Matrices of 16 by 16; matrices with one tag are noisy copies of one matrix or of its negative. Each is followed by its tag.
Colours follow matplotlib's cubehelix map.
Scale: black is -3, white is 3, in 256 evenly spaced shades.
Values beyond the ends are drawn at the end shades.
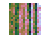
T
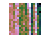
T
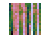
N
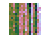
T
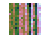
T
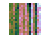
T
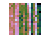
T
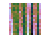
N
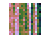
T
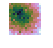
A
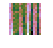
N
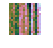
T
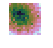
A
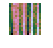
N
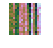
T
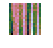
N
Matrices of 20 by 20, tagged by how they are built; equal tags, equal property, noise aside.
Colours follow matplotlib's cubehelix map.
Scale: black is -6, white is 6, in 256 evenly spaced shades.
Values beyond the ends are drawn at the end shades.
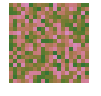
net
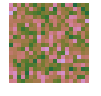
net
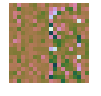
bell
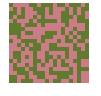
net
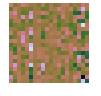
bell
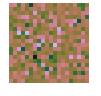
net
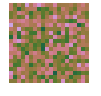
net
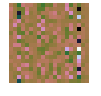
bell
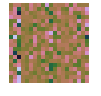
bell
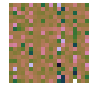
bell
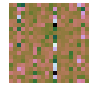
bell
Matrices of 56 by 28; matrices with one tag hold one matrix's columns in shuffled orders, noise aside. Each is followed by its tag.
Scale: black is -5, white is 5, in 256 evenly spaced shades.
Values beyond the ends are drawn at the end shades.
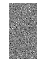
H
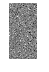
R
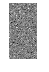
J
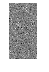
H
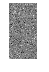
J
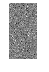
R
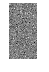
J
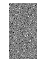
R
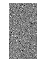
R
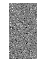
H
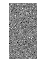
J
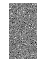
J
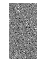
H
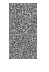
J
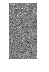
J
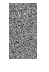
J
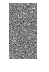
J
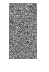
J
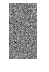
J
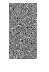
H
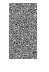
J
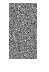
R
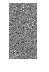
H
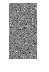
H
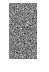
H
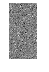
R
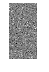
H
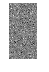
J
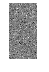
J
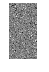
R
